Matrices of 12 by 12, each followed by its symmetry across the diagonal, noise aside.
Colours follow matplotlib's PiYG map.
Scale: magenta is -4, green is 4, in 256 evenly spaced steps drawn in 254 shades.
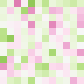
neither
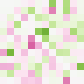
antisymmetric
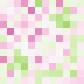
symmetric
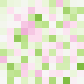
symmetric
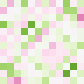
symmetric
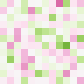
neither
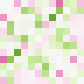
symmetric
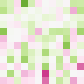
neither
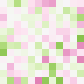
antisymmetric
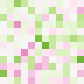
neither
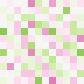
antisymmetric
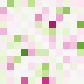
antisymmetric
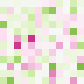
neither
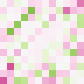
symmetric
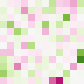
antisymmetric
